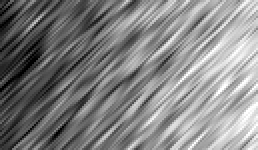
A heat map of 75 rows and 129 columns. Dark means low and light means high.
Average level on the scale: 50%. Grain: diagonal, up to the right. Slope: up to the right. Odd rows or columns: none.
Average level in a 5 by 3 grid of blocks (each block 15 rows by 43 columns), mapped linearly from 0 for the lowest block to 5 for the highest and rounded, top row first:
0 2 4 / 0 2 5 / 0 2 5 / 1 3 5 / 1 3 5
